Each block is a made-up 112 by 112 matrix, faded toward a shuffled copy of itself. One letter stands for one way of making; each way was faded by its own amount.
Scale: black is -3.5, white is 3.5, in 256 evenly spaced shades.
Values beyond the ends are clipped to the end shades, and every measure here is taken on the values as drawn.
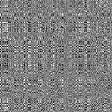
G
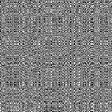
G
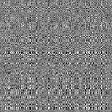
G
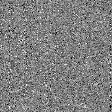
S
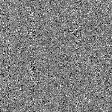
S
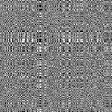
G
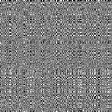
G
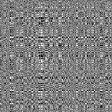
G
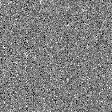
S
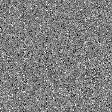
S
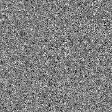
S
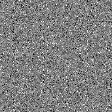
S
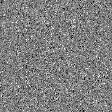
S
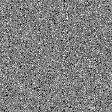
S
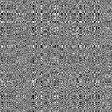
G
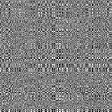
G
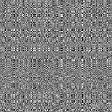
G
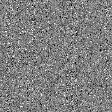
S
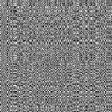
G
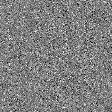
S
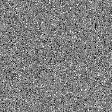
S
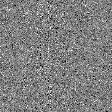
S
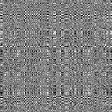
G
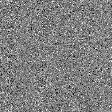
S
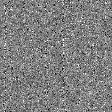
S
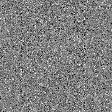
S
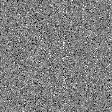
S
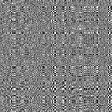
G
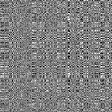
G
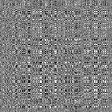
G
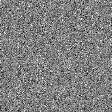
S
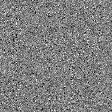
S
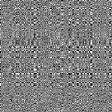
G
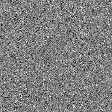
S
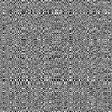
G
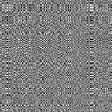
G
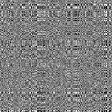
G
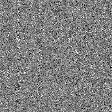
S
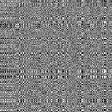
G
